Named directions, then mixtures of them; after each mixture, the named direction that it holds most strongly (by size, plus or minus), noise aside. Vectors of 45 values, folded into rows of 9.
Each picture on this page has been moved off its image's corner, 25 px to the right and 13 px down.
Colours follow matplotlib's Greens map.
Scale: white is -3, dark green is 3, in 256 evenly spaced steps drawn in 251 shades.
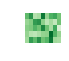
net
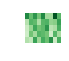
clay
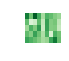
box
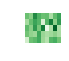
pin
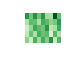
clay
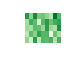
clay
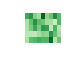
net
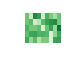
net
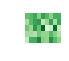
pin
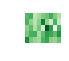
pin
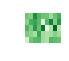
pin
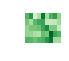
net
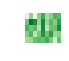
box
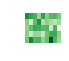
net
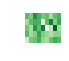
pin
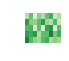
pin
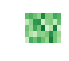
net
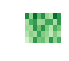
clay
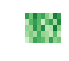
pin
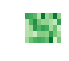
net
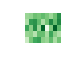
pin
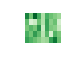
box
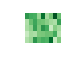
clay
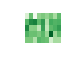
box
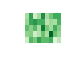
net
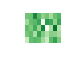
pin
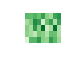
pin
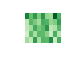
clay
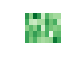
box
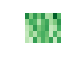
clay
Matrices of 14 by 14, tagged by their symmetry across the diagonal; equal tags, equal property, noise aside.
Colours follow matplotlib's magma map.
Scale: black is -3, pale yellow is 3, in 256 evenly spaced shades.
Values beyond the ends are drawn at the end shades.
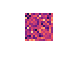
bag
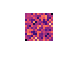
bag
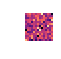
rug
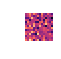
rug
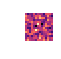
rug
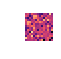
bag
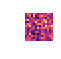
rug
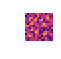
bag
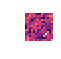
bag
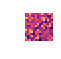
bag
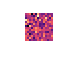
rug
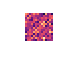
bag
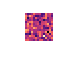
rug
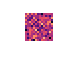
bag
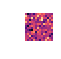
rug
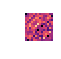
bag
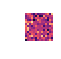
rug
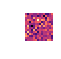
rug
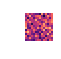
rug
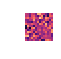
rug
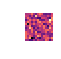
rug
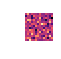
rug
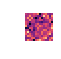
bag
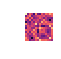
bag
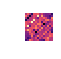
bag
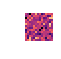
bag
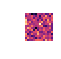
rug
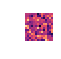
rug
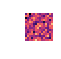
bag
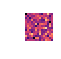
bag
